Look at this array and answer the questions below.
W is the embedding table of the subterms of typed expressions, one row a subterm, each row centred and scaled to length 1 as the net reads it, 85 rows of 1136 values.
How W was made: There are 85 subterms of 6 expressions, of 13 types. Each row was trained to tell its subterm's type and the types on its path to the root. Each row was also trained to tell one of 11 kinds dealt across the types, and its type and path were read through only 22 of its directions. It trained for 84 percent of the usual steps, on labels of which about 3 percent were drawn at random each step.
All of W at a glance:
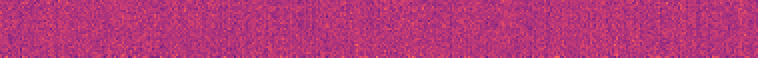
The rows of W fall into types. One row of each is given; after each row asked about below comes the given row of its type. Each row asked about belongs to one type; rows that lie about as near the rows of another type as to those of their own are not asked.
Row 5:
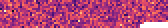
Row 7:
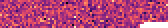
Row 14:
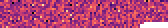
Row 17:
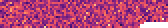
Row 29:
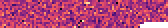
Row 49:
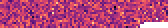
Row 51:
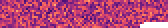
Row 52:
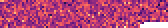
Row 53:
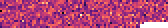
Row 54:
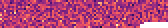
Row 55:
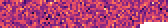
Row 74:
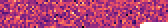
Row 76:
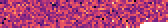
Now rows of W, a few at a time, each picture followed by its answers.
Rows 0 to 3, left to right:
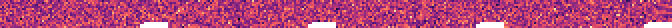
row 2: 55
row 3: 5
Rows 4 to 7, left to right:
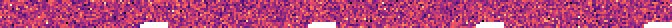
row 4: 7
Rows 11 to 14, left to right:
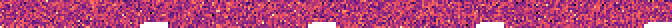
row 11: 74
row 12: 14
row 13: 17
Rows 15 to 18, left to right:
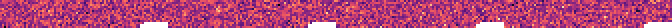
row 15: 49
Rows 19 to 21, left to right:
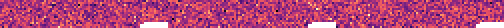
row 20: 49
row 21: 51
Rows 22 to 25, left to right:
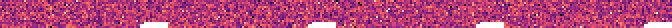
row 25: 5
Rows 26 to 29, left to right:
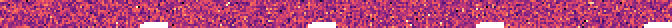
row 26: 52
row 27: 55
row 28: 5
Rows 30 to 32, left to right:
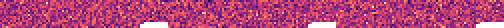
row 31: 76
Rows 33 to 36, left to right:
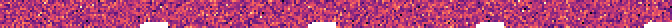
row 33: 74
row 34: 5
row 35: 14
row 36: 51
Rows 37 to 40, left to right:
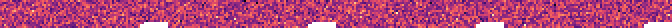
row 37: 52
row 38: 5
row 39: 51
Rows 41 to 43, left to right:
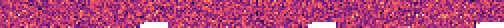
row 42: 55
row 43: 14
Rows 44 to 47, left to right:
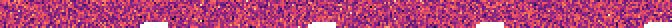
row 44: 49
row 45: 52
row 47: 17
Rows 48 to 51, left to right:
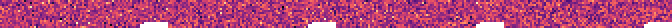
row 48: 55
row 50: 7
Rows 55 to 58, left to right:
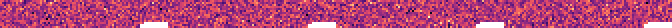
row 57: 76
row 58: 52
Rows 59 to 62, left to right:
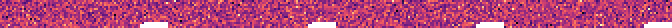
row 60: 76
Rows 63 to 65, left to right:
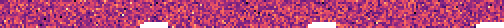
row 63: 74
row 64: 51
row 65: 55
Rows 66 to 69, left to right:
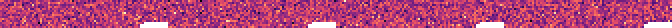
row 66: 17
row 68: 14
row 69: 55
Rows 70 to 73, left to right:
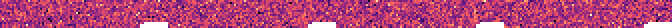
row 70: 52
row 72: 74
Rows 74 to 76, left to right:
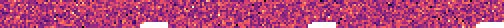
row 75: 29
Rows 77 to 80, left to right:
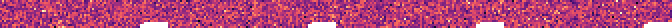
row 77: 51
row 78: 14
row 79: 17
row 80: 29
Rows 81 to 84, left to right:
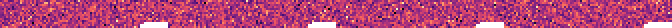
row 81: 14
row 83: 54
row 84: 74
